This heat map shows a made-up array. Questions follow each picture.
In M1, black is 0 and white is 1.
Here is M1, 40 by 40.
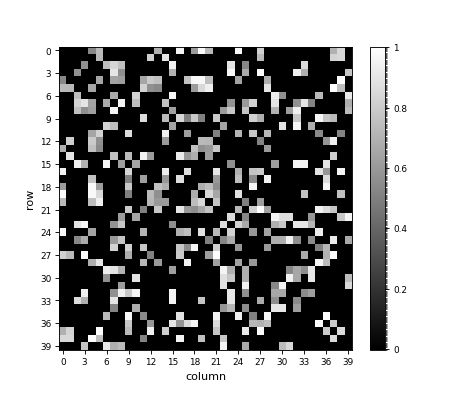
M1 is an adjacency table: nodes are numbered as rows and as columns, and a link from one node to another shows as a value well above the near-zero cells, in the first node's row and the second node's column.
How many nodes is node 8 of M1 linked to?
12
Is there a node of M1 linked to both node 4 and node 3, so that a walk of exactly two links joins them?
yes
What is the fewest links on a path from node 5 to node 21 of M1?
2
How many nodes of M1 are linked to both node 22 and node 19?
1
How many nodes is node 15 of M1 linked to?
10
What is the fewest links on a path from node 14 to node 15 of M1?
3
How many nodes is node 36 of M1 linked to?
12
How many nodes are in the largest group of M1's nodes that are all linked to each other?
7
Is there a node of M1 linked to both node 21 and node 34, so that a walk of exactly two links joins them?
no
